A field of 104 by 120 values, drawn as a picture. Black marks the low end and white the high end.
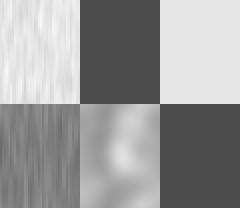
The table splits into 2 rows of 3 panels. Panel 1,1: very high, streaked downward, faint in contrast. Panel 1,2: low, flat. Panel 1,3: very high, flat. Panel 2,1: middling, streaked downward, faint in contrast. Panel 2,2: high, smooth. Panel 2,3: low, flat.
